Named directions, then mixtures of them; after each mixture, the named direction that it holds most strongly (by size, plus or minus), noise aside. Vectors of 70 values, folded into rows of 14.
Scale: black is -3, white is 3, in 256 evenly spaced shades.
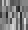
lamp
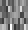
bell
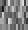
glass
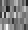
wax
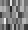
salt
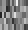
wax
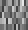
glass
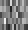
salt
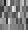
glass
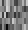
wax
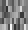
bell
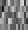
glass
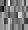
glass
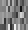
bell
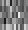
salt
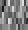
glass
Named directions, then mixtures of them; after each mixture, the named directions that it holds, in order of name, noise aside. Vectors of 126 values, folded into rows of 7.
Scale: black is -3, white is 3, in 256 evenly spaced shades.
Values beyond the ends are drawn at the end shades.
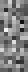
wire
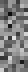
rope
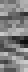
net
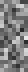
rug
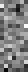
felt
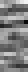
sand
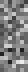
felt, rope, wire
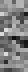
net, wire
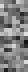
felt, net, wire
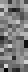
felt, net, rug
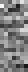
felt, sand, wire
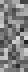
rug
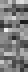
sand, wire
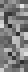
rope, rug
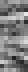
net, sand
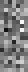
wire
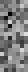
net, rope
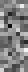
net, rope, rug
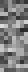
rope, sand, wire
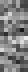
net, rope, wire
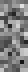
net, rope, rug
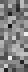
felt, rope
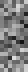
felt, net, wire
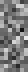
rug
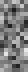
rug, sand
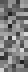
rope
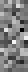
rug, wire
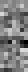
net, rug, wire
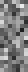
rug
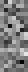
rope, rug, wire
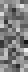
net, rug
